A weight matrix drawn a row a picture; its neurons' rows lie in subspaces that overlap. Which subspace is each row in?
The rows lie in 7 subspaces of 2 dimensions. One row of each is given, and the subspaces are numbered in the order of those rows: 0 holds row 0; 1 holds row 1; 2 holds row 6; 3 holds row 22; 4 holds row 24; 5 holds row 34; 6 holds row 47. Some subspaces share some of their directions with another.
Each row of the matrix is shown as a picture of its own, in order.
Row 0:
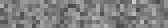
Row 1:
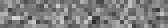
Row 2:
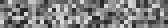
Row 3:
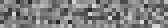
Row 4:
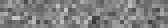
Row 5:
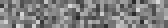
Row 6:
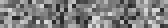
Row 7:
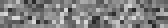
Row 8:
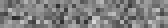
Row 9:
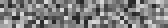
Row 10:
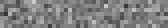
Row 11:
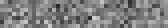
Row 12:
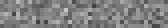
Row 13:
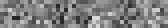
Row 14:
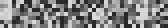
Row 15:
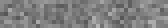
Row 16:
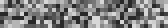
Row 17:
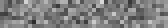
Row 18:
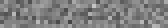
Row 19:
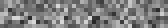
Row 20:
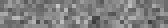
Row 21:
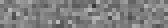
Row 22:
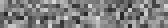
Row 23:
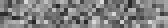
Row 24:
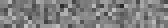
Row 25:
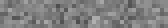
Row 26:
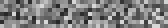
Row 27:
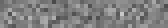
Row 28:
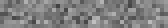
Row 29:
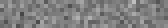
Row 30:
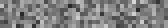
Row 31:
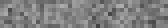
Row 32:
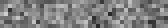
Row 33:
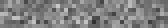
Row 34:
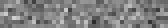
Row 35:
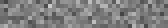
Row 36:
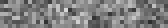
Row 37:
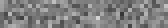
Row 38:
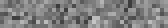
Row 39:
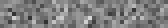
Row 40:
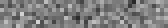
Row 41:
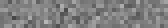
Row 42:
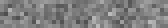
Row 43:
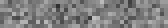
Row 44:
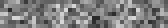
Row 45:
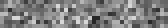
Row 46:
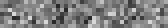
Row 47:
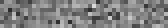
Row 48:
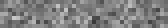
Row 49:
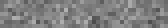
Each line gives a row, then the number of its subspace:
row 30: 0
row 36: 1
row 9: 0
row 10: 5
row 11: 5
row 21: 6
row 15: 4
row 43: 5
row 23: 2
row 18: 6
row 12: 6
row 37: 3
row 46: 3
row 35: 1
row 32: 4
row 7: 5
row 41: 4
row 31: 4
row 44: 0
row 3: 6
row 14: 2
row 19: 1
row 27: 3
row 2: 5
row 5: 0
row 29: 0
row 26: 6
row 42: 4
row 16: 3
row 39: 3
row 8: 1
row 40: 0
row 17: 2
